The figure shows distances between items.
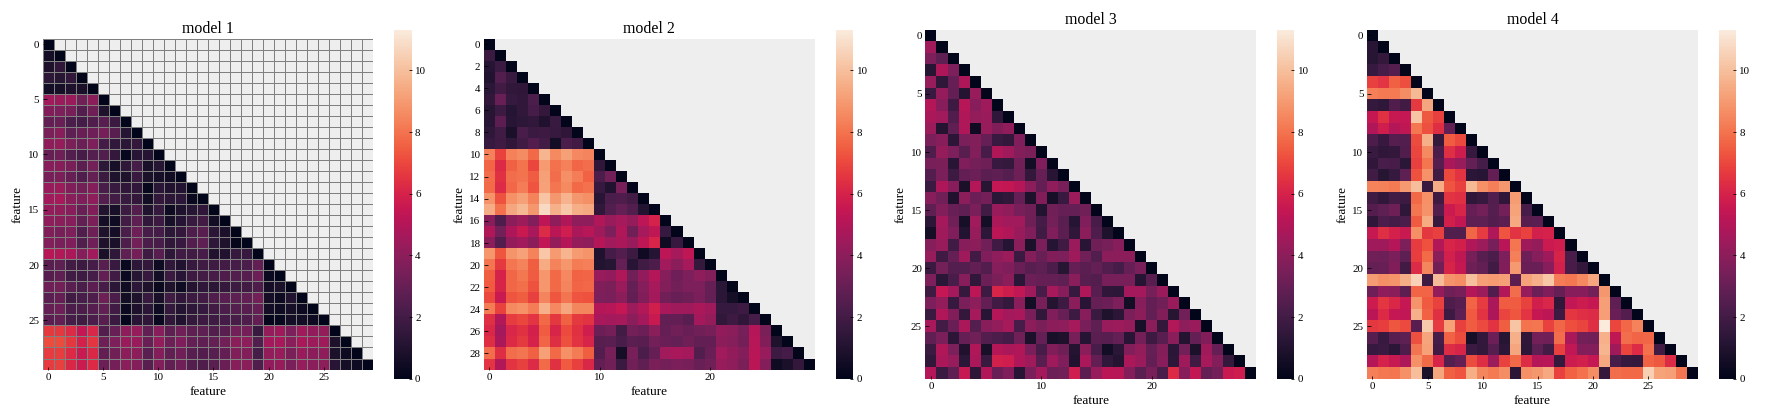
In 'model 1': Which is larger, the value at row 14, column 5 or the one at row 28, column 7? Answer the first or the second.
the second
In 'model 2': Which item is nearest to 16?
18
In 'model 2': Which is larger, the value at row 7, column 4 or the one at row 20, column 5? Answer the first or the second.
the second
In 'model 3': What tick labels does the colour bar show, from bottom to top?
0, 2, 4, 6, 8, 10
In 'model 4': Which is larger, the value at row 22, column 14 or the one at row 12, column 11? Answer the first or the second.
the first
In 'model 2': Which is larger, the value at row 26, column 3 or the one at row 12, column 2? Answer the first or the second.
the second
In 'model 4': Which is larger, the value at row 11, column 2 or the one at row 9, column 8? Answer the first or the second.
the second
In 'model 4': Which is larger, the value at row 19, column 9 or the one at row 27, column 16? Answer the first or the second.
the first
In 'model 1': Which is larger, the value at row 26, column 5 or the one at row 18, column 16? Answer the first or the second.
the first
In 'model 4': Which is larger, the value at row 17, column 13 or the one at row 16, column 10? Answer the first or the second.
the first
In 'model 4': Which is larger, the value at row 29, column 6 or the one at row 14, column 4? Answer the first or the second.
the first
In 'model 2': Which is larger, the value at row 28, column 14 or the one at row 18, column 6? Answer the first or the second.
the second
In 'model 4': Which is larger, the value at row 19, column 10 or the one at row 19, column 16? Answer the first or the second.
the second
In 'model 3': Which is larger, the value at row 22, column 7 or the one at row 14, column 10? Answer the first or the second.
the first
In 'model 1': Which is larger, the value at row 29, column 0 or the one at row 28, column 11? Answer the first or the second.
the first
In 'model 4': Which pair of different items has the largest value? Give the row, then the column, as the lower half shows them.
25, 21
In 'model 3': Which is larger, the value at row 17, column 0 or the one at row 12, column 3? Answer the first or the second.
the second
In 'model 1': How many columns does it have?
30
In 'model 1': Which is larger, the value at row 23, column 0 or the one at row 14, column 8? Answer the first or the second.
the first
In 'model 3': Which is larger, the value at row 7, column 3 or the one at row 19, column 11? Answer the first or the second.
the first
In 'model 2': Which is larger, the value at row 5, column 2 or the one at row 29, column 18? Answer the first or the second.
the second
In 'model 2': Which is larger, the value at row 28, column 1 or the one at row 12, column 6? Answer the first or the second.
the second
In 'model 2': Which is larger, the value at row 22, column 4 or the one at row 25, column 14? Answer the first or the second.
the first
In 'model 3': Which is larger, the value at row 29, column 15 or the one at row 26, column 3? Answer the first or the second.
the first
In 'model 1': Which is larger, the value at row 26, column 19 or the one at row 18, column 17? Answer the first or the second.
the first
